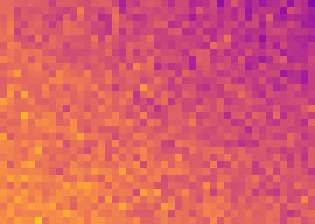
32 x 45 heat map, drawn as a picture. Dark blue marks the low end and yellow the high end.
Ninth with the lowest average: top right. Odd rows or columns: none. Ninth with the highest average: bottom left. Slope: up to the bottom left.
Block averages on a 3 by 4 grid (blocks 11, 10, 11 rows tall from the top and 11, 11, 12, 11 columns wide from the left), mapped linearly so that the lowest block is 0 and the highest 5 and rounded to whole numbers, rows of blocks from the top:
3 2 1 0
4 3 2 1
5 4 3 2
